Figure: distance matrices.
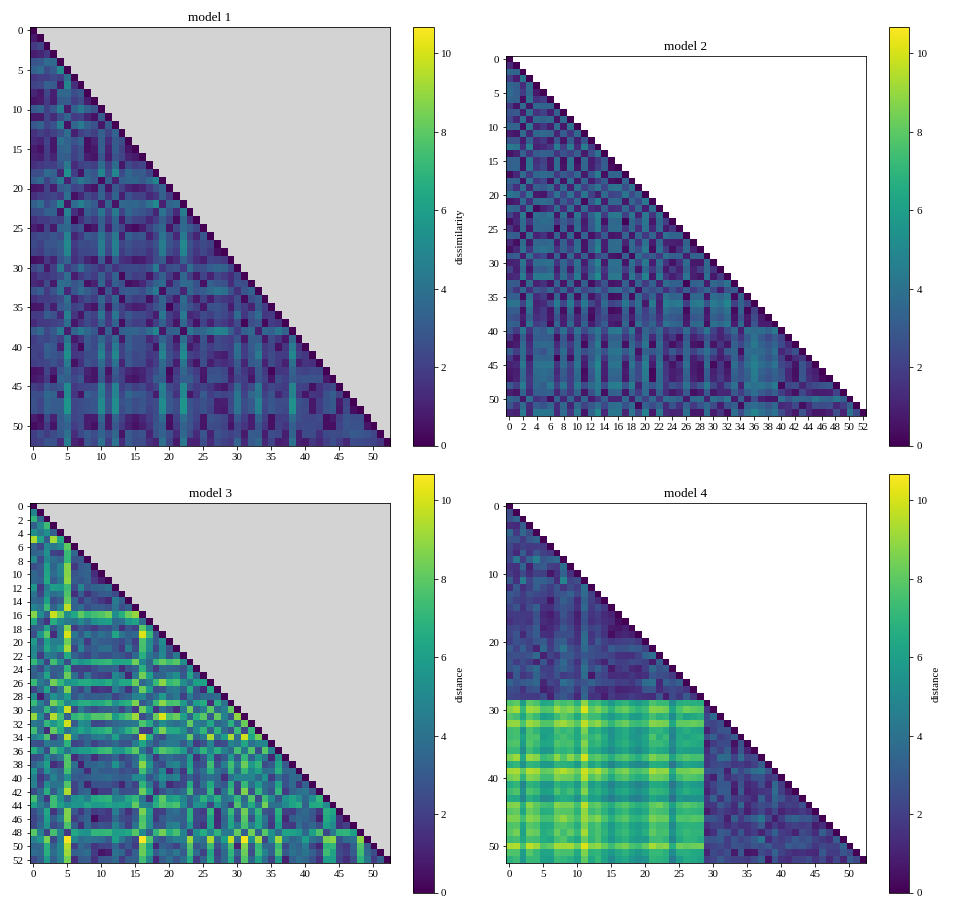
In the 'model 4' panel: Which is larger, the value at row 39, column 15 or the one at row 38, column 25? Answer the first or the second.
the first
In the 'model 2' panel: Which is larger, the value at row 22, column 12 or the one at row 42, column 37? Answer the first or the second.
the second
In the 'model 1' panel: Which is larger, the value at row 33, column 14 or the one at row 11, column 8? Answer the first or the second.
the first
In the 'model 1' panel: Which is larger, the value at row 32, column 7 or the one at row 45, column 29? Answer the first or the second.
the first
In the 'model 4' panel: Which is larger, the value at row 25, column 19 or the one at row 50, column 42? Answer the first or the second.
the second
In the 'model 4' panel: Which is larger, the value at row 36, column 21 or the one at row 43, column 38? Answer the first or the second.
the first
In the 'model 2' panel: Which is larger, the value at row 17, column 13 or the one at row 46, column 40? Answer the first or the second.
the first
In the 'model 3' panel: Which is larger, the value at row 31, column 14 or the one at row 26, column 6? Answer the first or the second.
the first
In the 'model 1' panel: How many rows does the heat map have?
53
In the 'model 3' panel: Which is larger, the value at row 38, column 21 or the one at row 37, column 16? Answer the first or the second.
the second
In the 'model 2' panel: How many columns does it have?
53
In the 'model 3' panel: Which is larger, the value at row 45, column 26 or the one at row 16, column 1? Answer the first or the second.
the first
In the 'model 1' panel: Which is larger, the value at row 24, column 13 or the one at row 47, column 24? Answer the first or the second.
the second
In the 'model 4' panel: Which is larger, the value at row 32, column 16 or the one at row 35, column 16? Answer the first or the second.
the first
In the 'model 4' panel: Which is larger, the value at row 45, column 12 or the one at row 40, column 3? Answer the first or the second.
the second
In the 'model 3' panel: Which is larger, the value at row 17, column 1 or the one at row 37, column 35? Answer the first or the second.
the first
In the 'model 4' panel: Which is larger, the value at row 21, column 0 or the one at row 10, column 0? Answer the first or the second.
the first
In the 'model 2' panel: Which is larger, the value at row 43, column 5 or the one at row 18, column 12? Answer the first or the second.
the first
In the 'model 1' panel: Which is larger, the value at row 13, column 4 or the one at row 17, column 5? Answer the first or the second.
the second
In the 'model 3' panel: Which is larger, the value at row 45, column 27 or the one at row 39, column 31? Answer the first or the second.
the second
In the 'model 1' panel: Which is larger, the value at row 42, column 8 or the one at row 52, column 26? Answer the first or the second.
the first
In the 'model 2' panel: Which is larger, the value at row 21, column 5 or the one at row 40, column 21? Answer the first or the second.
the first
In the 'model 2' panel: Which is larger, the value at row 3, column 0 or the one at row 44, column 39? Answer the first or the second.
the second
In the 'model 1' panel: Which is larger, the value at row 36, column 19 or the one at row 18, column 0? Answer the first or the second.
the first
